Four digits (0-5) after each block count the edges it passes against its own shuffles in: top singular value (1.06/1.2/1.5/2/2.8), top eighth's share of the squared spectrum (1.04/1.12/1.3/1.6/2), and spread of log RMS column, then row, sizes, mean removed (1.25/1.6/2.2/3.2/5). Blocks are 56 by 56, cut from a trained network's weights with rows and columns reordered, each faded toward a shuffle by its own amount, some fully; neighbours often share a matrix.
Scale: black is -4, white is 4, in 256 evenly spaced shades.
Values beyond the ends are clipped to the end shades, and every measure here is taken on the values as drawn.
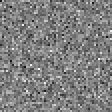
0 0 0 0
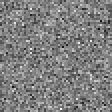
0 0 0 0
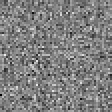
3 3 1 2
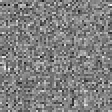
3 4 1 2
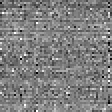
3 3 2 1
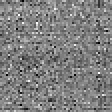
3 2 2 0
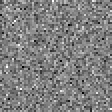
0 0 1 0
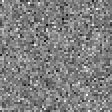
1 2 1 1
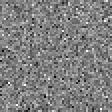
0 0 0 0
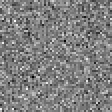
0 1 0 0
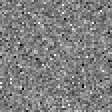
1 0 0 0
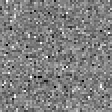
0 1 0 0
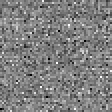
2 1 1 0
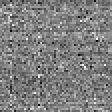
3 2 2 0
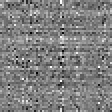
3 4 3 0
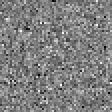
0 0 0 0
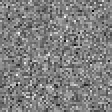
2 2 0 1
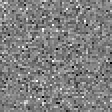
1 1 1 0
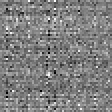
3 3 3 0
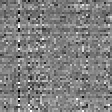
3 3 3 0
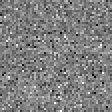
1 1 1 0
